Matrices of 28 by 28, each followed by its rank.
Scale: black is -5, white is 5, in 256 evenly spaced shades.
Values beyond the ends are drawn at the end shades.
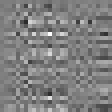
three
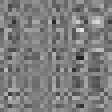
three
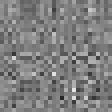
three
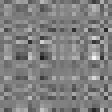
two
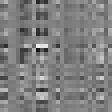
two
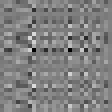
two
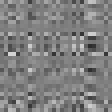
two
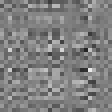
three
